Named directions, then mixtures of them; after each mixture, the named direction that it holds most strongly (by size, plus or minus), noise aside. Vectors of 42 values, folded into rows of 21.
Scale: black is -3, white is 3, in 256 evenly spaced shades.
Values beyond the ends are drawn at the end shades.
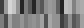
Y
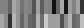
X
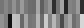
X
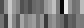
Y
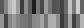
Y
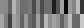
X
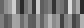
X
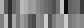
Y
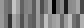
X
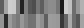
Y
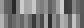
Y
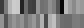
Y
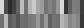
Y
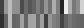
Y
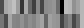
Y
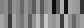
X
